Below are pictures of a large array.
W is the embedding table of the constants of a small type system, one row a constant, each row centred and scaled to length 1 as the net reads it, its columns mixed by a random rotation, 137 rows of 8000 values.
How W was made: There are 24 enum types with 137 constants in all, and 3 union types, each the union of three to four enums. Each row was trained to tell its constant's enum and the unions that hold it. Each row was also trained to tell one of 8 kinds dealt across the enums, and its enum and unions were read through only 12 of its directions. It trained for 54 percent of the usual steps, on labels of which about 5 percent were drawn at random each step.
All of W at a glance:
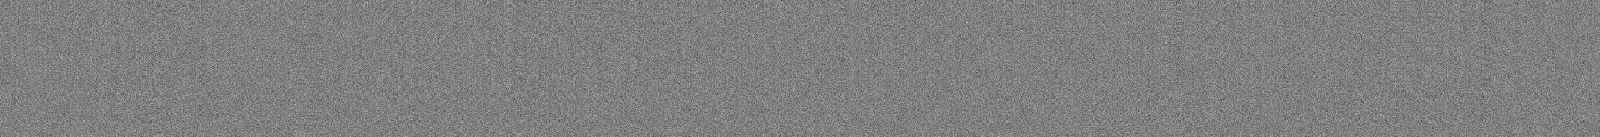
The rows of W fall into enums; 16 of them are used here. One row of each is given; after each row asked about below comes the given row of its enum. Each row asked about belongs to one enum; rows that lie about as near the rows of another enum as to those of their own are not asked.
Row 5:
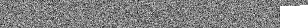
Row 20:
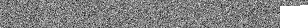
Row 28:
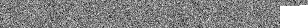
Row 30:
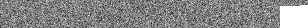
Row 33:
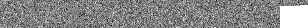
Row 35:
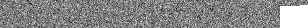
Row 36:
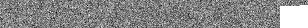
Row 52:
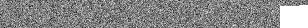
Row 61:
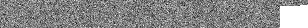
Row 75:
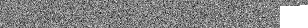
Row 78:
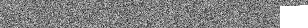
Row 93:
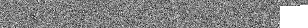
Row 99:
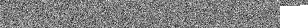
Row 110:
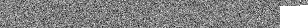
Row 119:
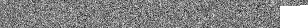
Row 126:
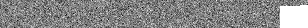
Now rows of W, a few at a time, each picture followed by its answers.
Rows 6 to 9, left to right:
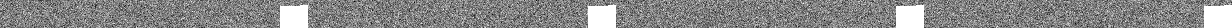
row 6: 78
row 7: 33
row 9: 78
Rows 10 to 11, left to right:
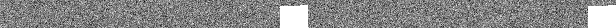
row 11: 20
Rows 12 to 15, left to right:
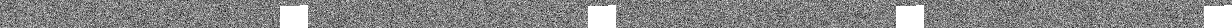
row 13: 75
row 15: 99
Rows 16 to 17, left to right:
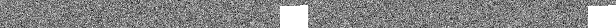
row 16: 52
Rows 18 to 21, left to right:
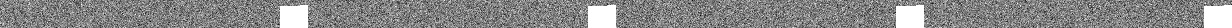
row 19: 52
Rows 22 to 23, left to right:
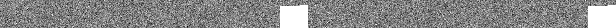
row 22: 78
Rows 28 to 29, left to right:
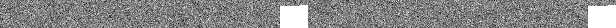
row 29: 119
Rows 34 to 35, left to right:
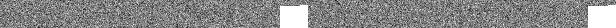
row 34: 35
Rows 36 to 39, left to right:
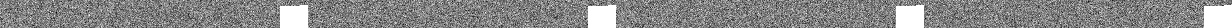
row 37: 99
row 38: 33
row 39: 61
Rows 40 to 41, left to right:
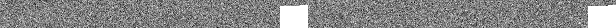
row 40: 33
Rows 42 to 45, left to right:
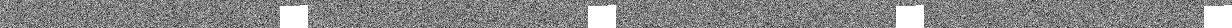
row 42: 36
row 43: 52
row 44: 35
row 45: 5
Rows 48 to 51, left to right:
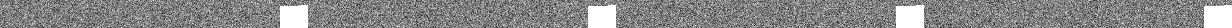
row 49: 75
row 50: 52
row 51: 119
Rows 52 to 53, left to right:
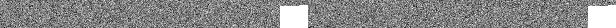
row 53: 75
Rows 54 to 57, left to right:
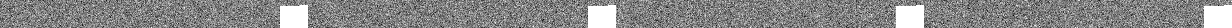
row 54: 28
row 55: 5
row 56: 36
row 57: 28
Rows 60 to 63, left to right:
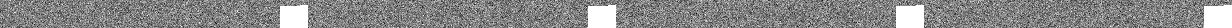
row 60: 78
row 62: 36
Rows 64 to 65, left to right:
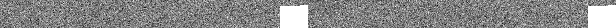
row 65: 99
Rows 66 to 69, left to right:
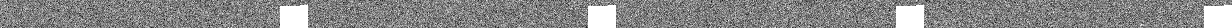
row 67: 119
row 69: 99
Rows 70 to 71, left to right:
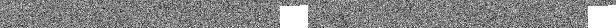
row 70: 52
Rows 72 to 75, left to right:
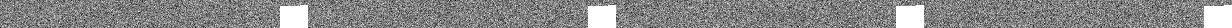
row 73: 110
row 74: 36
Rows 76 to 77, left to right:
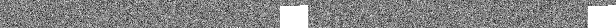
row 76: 5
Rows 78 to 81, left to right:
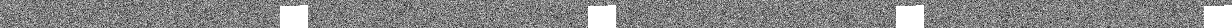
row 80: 119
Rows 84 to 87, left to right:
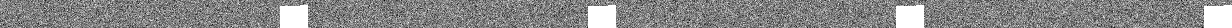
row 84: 52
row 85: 20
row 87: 119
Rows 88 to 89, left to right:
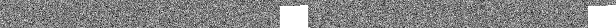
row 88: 93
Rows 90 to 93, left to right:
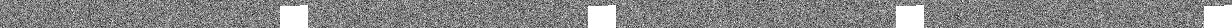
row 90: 28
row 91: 126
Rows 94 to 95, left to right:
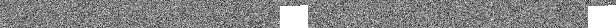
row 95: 33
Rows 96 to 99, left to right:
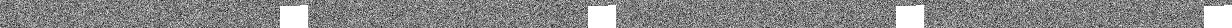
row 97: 20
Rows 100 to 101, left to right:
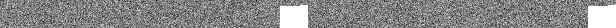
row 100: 36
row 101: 28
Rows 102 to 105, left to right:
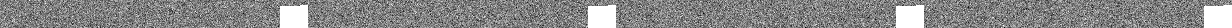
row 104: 99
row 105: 28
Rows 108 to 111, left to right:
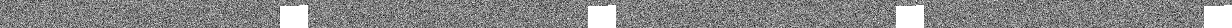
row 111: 5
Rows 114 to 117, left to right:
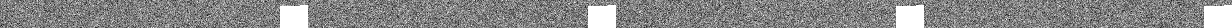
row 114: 28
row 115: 119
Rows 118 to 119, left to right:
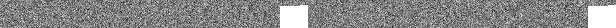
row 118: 33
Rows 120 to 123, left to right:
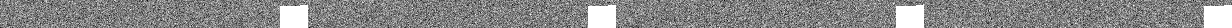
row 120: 75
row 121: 75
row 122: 75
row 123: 33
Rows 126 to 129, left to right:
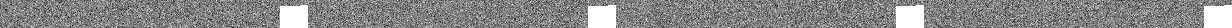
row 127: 5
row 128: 36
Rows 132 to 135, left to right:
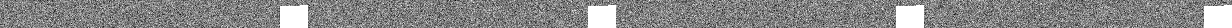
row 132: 5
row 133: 110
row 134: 99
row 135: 61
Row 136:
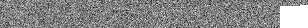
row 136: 110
